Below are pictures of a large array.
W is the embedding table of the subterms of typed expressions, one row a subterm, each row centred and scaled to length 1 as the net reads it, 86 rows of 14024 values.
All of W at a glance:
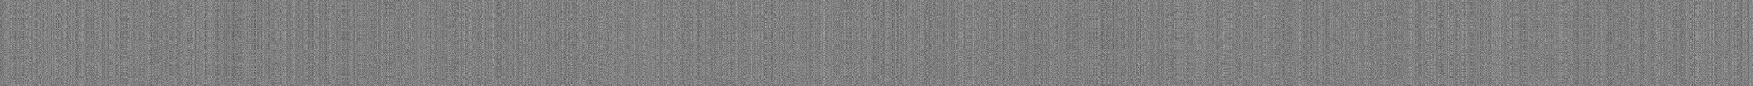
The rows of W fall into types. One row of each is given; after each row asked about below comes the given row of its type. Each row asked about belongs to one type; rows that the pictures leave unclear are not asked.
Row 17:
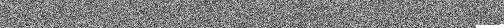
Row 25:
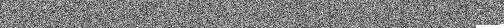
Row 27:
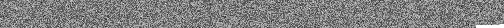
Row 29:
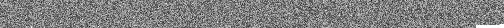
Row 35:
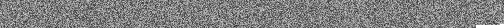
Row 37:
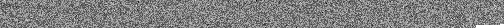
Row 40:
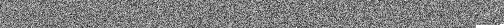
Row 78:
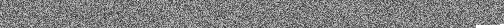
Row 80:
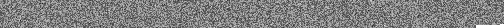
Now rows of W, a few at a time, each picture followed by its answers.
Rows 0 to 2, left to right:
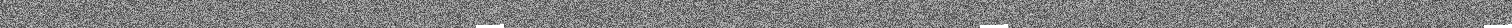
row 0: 37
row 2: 35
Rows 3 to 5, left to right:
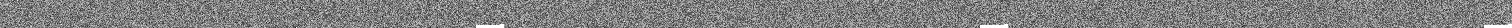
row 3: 29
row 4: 35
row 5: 35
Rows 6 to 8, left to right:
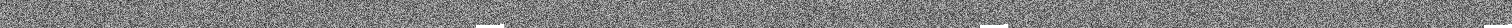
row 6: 40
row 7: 29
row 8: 35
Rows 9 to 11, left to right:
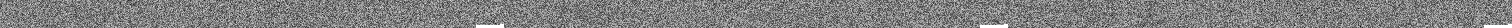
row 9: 40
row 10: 27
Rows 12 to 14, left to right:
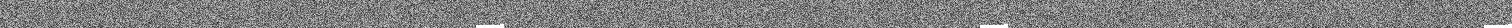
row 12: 37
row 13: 35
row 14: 78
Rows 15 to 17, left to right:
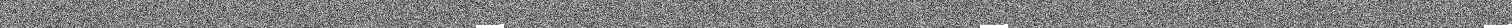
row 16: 80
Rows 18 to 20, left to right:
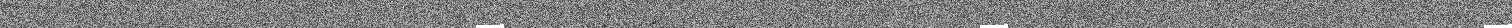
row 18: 37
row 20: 27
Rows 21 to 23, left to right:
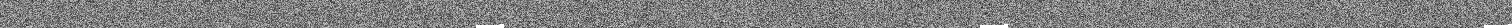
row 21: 27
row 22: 25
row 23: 78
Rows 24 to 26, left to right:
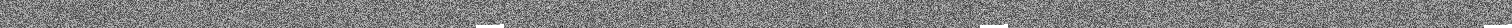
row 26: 27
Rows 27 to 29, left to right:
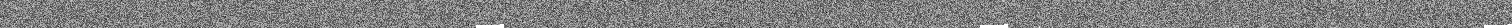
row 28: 37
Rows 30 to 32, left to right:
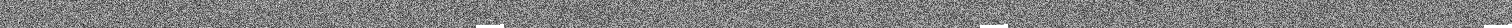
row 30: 17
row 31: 27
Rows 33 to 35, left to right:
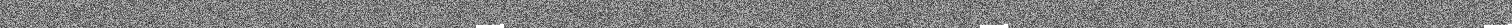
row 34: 25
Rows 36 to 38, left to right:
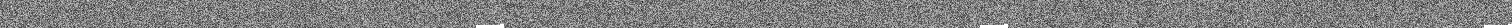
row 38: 40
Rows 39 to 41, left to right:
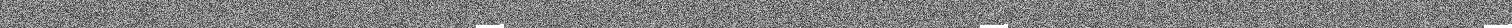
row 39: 25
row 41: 80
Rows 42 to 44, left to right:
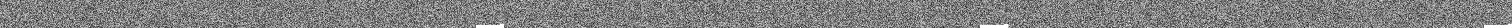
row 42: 35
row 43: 80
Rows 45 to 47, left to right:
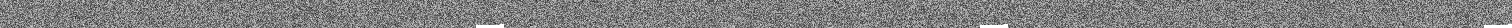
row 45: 29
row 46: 27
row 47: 37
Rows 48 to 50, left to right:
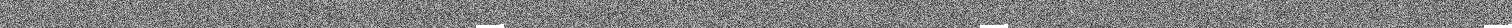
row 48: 29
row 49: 78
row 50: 40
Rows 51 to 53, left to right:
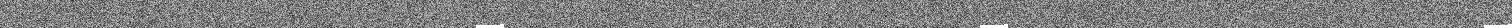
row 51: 17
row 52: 78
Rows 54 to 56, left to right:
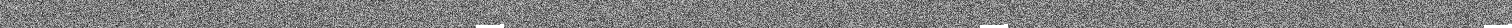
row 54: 17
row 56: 37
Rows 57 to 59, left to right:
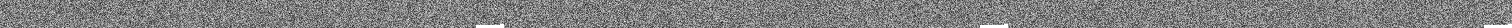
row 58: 37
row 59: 35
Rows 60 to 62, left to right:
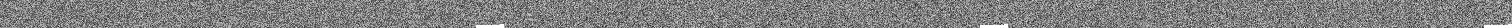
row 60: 27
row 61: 78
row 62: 35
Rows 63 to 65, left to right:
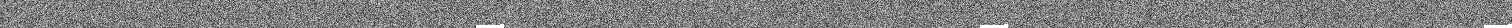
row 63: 80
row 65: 29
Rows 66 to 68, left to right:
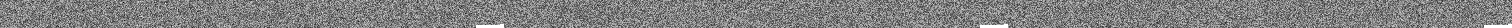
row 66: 27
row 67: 27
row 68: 37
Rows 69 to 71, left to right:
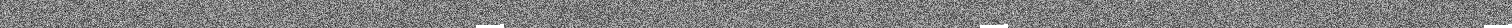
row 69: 25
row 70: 27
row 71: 25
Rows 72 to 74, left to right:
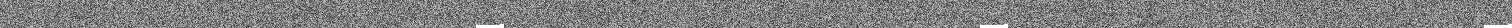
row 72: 29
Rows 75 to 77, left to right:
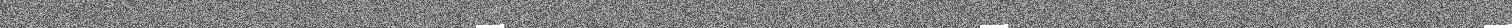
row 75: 37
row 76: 35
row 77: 35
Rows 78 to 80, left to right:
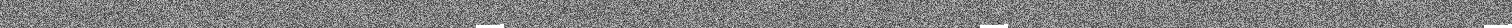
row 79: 17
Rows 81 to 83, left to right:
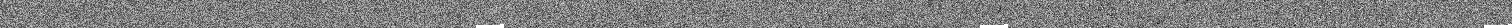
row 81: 37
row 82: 25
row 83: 80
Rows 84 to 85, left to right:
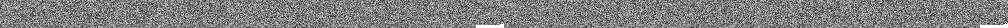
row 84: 25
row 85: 29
